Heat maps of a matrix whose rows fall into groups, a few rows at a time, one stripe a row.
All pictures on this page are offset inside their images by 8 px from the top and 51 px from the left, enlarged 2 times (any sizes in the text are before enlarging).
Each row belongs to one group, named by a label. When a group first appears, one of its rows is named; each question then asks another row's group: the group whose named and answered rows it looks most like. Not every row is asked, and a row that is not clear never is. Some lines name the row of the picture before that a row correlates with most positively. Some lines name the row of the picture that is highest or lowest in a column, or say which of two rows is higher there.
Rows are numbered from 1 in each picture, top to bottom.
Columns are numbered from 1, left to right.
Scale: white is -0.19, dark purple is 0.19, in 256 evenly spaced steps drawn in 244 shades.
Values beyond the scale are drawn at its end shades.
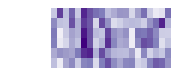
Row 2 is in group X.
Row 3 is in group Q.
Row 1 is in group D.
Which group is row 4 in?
Q
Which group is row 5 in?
D
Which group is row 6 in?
X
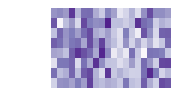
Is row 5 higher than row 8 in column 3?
No
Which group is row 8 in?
D
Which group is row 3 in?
D
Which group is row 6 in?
D
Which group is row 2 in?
Q
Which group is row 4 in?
D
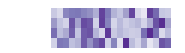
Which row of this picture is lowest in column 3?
2
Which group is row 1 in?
X
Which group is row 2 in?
X
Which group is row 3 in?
Q
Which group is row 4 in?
D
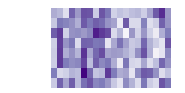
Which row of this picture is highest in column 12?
4
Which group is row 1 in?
X
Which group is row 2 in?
D
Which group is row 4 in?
D
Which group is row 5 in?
D
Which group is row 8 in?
D
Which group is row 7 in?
Q
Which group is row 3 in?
D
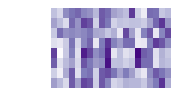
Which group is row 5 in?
Q
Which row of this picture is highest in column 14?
1
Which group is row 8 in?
X
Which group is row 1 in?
X
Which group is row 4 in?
X
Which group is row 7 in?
X
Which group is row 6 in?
Q
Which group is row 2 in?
X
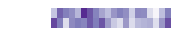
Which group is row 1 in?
D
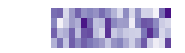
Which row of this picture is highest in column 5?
1
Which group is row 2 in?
Q
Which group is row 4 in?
D
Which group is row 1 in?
D
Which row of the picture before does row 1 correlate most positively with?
2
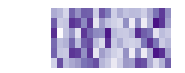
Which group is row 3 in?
Q
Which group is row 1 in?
X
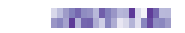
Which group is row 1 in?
X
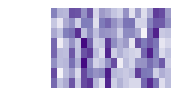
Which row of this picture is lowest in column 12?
6
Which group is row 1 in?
X
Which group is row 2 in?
X
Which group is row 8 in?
Q
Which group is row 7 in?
Q
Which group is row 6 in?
Q
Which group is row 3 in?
X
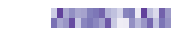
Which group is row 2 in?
Q
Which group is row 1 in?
D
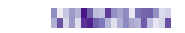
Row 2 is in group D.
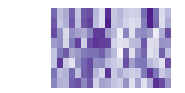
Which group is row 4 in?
D
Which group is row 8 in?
X
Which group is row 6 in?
D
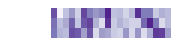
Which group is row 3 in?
X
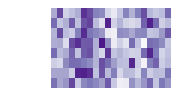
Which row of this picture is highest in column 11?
7
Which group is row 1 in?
D
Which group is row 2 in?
Q
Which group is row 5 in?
Q
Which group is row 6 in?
X
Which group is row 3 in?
D
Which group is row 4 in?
X
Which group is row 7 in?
D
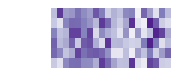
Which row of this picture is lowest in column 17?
3
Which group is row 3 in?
X
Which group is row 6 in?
X
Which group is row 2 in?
X
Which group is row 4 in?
Q
